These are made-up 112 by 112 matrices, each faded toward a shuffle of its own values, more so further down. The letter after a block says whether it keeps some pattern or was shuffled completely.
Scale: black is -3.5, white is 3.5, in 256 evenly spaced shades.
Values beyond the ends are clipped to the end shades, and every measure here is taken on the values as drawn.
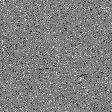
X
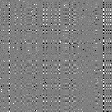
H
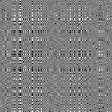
H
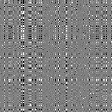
H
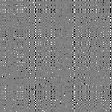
H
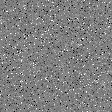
X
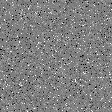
X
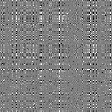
H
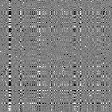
H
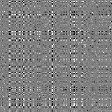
H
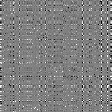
H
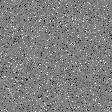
X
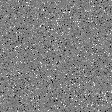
X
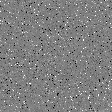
X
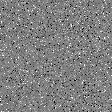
X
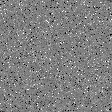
X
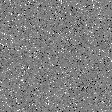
X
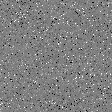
X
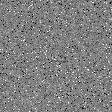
X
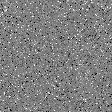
X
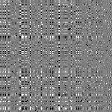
H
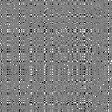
H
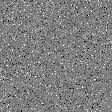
X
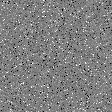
X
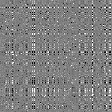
H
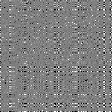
H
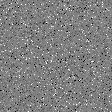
X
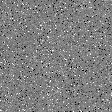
X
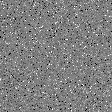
X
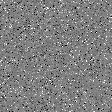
X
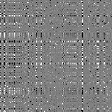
H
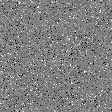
X
